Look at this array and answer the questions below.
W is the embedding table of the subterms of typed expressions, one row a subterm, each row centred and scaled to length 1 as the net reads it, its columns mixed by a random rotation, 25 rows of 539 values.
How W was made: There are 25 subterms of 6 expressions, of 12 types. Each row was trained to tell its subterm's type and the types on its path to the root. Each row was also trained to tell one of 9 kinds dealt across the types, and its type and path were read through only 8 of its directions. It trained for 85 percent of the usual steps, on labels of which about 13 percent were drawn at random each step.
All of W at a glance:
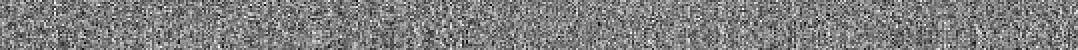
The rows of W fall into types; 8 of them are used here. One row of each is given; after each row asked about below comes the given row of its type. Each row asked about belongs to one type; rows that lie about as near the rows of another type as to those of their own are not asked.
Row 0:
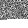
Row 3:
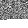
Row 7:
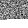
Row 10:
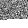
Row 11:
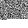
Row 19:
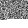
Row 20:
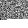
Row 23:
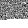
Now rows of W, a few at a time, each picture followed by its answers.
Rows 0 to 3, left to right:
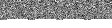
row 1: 19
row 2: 0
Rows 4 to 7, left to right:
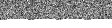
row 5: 3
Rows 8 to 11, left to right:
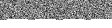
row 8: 20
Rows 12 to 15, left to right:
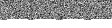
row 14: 23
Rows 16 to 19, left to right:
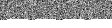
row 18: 10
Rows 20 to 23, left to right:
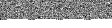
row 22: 11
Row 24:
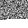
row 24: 19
